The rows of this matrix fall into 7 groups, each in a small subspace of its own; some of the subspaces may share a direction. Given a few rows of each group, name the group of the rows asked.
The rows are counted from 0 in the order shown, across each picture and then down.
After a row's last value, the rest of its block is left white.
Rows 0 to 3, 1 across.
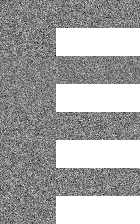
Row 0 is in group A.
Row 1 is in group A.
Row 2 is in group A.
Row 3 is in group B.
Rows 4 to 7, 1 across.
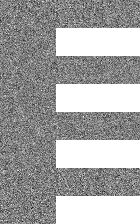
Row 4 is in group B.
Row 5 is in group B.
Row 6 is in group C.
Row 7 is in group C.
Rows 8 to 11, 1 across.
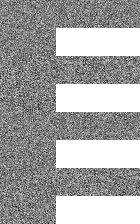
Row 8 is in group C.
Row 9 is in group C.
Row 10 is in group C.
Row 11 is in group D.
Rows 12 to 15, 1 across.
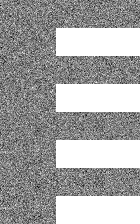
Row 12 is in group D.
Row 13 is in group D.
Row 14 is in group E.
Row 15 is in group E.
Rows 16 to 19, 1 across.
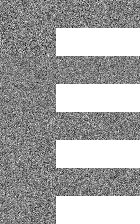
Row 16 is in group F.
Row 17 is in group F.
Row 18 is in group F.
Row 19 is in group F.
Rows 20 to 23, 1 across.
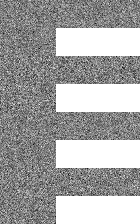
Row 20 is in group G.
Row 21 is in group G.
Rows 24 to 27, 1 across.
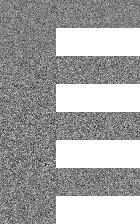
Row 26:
C
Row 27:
A
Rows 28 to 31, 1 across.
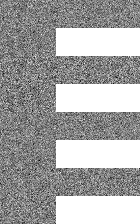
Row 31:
F
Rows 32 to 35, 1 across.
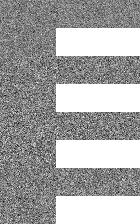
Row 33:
F
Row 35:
G
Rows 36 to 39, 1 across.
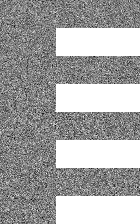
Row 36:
B
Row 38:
B
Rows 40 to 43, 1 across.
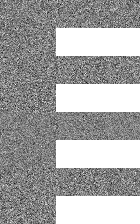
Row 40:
F
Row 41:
F
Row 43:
G
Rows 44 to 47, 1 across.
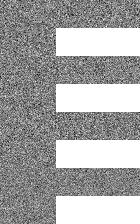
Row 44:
D
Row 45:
E
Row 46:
B
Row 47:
E
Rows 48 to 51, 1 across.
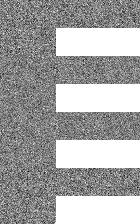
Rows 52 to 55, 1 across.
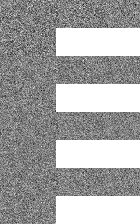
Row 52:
G
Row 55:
A
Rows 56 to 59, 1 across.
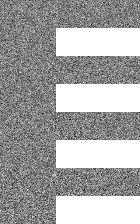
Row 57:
D
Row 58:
B
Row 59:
B
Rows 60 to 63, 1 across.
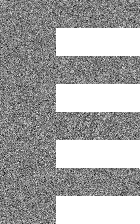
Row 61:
G
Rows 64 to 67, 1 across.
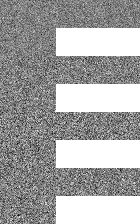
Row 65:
A
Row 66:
E
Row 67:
G
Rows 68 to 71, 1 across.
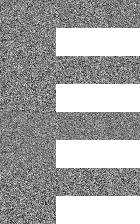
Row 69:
F
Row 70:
G
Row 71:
G
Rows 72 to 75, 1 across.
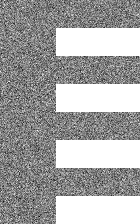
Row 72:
D
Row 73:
F
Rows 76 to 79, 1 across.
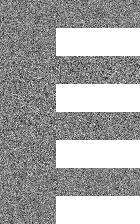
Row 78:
C
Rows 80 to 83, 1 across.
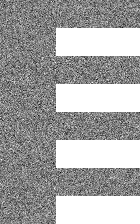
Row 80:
D
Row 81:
B
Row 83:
F
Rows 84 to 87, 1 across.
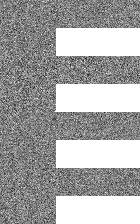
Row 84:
A
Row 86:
B
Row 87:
A
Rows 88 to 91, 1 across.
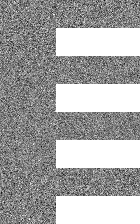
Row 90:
G
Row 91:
C
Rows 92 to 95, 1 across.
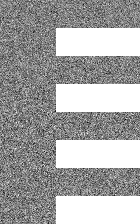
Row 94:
C
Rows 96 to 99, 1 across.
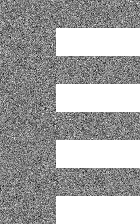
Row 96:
B
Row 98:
B
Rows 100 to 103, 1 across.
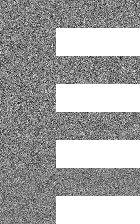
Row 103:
C
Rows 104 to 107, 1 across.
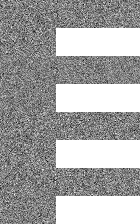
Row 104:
C
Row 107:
B
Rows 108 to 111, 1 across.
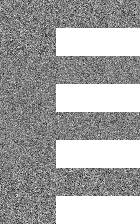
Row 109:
C
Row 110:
F
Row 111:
C
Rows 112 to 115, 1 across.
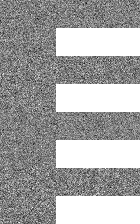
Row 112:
E
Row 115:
C
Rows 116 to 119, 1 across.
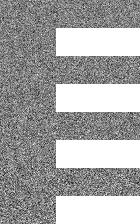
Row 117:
E
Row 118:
E
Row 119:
D
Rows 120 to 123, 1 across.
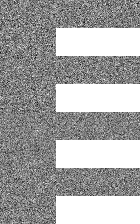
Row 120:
B
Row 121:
C
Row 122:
E
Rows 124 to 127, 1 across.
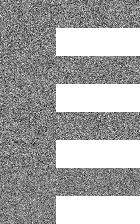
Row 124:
F
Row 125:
D
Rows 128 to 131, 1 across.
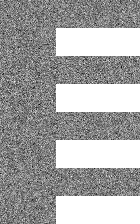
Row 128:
G
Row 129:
B
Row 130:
E
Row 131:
D
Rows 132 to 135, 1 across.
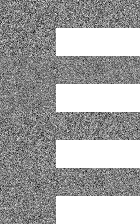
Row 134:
C
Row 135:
E
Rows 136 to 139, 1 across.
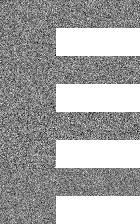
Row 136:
A
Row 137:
D
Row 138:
A
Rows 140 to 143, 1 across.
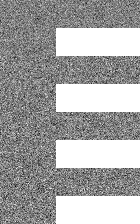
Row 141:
D
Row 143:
C
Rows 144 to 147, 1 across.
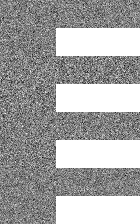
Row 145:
C
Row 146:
C
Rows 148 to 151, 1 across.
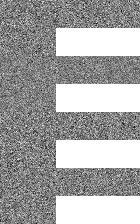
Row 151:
B
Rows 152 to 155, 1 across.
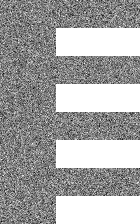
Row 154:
D
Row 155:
D
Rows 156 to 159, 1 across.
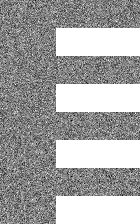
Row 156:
E
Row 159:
D
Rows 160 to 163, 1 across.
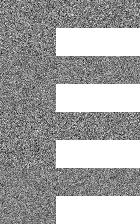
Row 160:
D
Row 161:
A
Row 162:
E
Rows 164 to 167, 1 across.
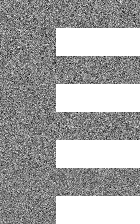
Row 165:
B
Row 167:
C
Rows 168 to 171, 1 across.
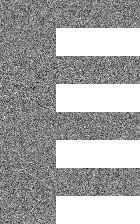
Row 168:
C
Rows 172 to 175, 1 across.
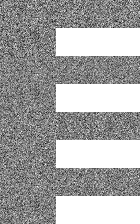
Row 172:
E
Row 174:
C
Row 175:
E
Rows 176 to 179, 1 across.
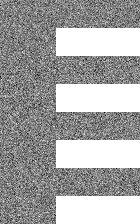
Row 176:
D
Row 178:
B
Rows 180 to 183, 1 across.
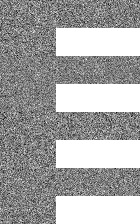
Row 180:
F
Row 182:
D
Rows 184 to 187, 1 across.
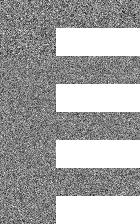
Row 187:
D
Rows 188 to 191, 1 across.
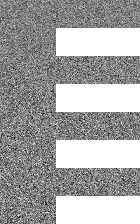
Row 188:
F
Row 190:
B
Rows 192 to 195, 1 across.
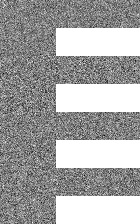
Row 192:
D
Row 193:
G
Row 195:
E
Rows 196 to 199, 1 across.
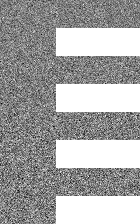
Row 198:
B
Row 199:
A
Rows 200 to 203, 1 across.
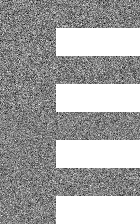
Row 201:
G
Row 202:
F
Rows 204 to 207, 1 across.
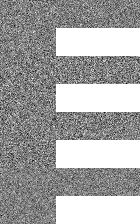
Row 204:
F
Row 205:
B
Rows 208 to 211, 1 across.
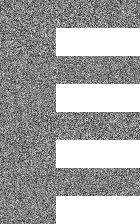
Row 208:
G
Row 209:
E
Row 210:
F
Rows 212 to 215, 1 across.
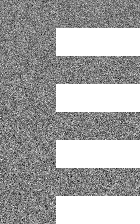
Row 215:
D
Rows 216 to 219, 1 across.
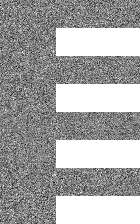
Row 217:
A
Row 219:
B
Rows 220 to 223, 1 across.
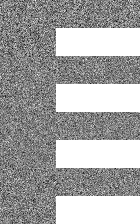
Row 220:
E
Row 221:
E
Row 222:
B
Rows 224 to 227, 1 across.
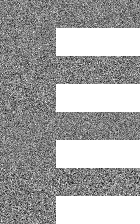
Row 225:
A
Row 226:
F
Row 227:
D
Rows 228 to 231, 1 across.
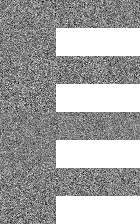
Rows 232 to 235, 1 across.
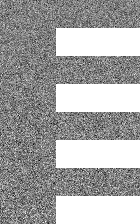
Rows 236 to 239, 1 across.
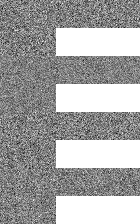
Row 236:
F
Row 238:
E
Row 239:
G
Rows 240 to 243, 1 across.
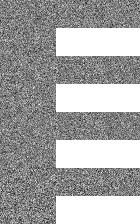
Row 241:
A
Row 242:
G
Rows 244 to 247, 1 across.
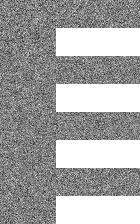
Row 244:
E
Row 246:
F
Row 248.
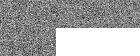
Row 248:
C
